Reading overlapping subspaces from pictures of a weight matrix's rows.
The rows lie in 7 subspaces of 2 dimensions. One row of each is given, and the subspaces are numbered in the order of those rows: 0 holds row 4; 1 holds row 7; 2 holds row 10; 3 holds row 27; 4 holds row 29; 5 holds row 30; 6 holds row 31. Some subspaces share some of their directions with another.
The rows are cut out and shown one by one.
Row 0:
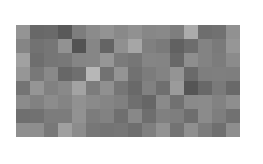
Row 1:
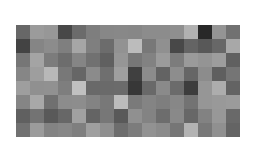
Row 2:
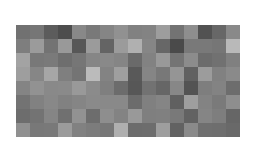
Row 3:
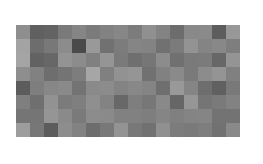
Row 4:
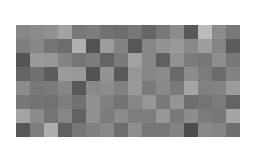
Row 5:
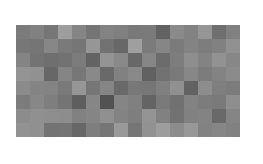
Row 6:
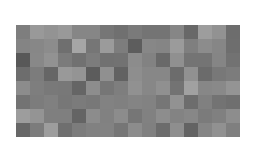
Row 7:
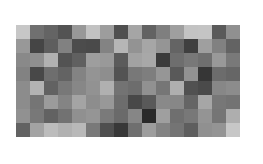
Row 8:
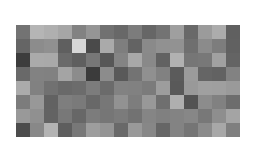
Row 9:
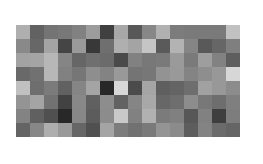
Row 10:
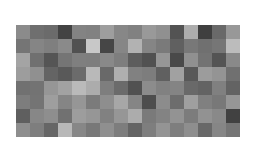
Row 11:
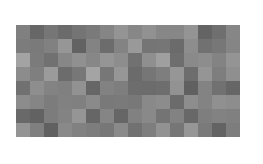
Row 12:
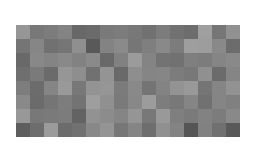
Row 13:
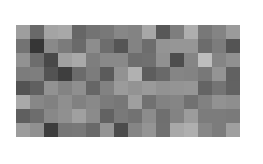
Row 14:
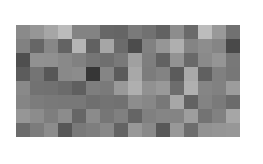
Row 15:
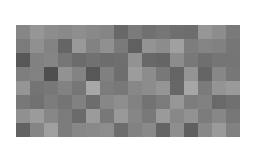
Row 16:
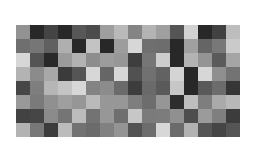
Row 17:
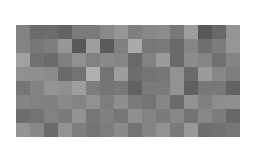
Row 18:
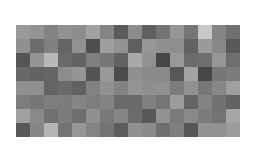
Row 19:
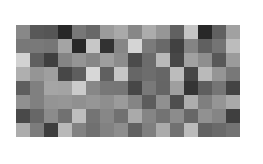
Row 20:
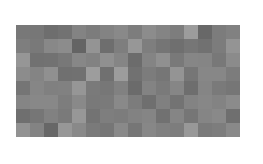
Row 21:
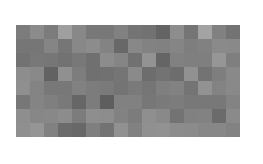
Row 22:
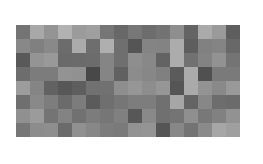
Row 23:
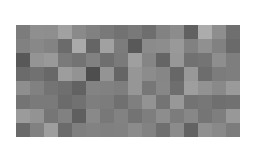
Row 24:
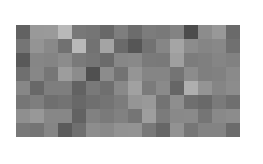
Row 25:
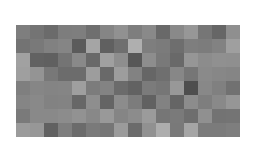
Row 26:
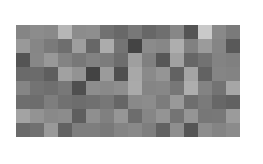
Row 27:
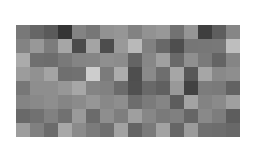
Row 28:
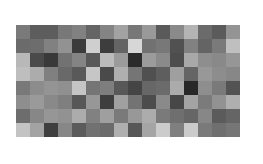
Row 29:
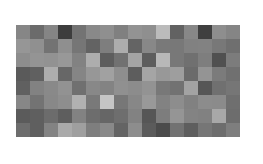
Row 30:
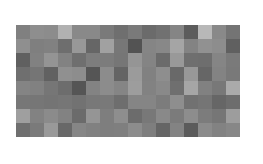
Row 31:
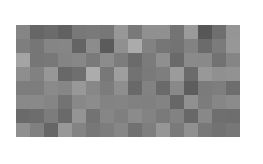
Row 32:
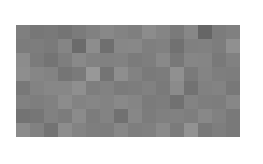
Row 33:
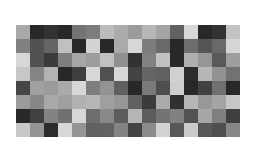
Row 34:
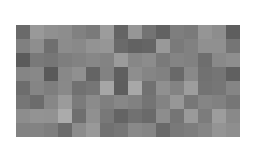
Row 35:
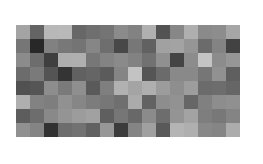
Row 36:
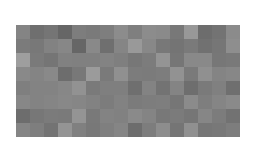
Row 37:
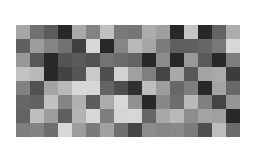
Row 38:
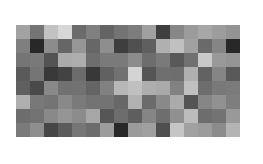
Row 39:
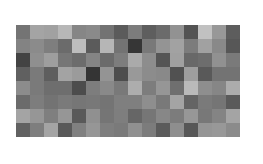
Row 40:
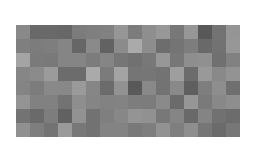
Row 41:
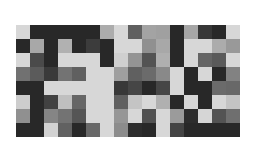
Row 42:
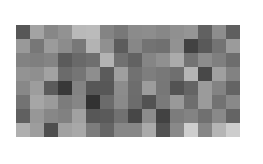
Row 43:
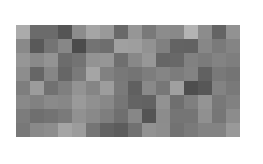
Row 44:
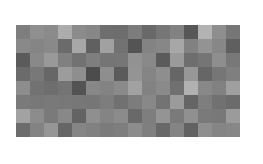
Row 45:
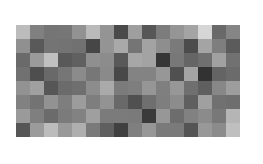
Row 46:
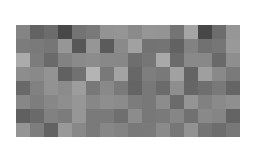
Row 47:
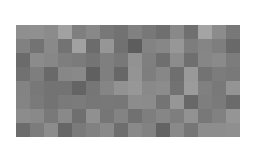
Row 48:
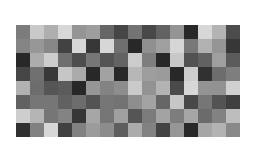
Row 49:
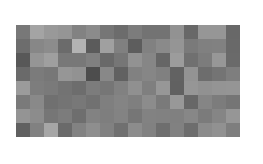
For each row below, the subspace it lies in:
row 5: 4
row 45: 1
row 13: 3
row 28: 4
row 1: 5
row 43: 1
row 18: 1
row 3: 5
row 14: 3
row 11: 2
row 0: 1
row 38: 3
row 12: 0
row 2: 3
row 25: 4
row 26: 5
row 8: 5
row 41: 0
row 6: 2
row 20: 0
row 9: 6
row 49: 5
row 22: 0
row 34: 6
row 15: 2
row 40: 6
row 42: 0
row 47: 3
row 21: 4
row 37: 2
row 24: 1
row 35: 3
